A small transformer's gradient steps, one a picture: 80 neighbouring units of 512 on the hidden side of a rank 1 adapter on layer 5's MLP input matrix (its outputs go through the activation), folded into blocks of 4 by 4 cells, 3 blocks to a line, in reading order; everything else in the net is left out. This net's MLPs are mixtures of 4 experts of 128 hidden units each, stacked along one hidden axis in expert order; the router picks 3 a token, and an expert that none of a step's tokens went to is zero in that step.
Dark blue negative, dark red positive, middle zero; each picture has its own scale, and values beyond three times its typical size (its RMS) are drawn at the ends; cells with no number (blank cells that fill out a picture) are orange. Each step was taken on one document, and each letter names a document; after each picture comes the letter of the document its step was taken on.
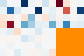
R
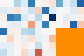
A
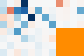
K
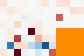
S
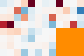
R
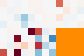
S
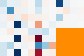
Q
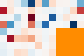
A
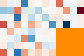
R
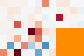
S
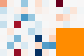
Q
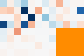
R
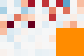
R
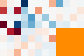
K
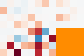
S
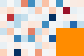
A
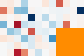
K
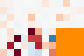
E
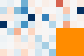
K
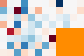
K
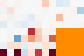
E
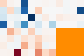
K
